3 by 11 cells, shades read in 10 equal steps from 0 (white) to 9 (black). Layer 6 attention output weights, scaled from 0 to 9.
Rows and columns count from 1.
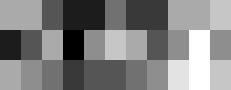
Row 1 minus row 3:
0 -1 1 1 2 -1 2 3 2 3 0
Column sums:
14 13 14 24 18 13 15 17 8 3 8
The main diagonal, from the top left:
3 6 5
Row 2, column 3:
3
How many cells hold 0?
2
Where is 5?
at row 1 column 6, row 3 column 3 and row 3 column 7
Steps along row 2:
down down up down down up up down down up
